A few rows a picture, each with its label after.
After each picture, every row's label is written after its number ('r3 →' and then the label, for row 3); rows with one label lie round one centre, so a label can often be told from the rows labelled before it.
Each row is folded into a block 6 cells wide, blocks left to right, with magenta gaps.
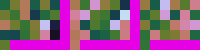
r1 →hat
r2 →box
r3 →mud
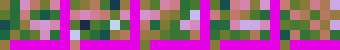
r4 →mud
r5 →box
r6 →box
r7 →mud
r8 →mud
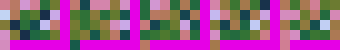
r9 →box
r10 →mud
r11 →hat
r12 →box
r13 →box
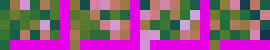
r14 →hat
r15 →mud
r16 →box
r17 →hat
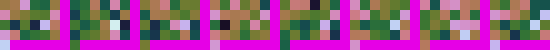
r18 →box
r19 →hat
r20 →hat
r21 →box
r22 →hat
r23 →box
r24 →mud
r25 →box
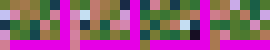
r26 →box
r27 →box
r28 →hat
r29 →box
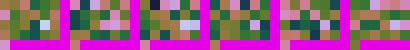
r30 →box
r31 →mud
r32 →mud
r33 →hat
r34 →box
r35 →mud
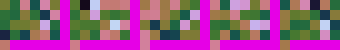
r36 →hat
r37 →mud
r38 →box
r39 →mud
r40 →hat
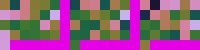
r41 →box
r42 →hat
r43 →mud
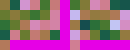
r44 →mud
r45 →box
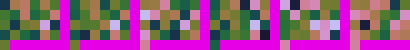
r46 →hat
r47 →hat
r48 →box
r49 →hat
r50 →mud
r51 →box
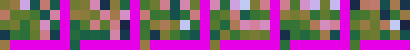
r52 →hat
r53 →hat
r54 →hat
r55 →mud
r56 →mud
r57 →hat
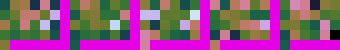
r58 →hat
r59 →hat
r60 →box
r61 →mud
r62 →hat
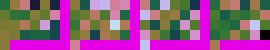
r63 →hat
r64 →mud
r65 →box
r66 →hat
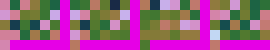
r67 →box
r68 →box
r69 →mud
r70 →box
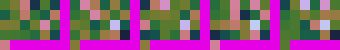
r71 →hat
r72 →hat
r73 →hat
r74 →hat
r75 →hat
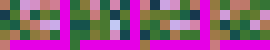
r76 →mud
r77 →hat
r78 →mud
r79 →box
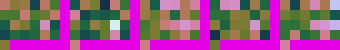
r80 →hat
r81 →hat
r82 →mud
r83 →hat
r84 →mud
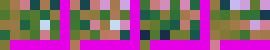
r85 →hat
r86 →mud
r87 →hat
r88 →mud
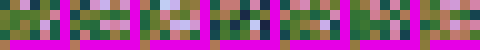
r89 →hat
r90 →mud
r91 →mud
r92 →hat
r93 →hat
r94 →hat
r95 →mud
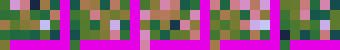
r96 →hat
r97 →hat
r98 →box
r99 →mud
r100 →hat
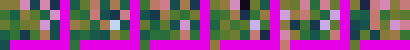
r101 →hat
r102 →hat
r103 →hat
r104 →hat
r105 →box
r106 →mud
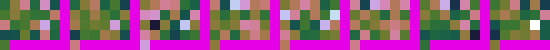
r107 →hat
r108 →hat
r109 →box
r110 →mud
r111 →box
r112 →mud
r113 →hat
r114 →hat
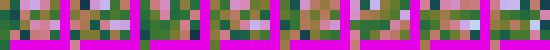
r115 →mud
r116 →mud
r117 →hat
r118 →mud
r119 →mud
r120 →box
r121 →mud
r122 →hat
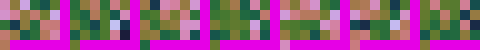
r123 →box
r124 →hat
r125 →mud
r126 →hat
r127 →box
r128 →box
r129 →hat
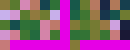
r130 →box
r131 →hat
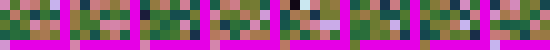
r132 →mud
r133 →mud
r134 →hat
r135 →box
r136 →mud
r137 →hat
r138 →hat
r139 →box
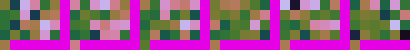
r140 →mud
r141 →mud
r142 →mud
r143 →hat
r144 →mud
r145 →hat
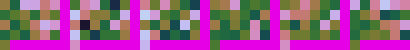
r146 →mud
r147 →box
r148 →box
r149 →hat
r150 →box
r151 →mud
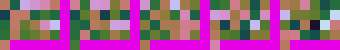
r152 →mud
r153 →mud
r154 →mud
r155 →box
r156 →box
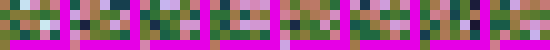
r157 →mud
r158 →box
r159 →mud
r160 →mud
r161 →box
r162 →mud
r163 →hat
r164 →mud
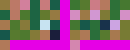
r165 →hat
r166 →box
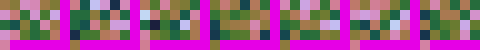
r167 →box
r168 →mud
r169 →box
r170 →hat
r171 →mud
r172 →box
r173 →hat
